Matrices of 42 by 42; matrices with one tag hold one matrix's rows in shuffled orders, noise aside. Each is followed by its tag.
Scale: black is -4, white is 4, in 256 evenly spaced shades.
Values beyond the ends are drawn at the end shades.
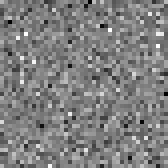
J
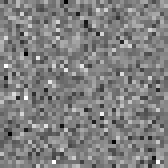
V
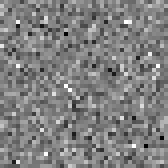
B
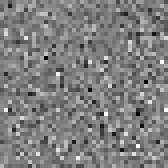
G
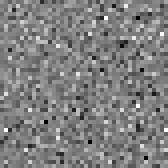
G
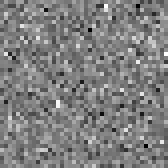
G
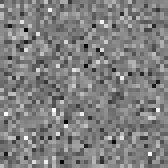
V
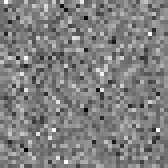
V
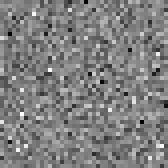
J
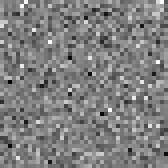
J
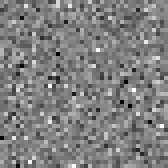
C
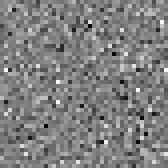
G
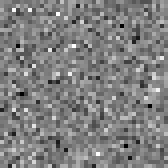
C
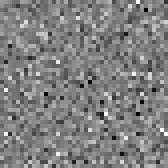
G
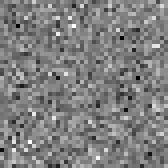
C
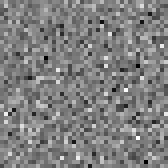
G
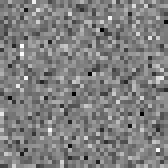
J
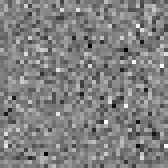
G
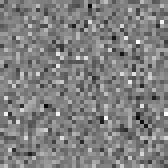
G
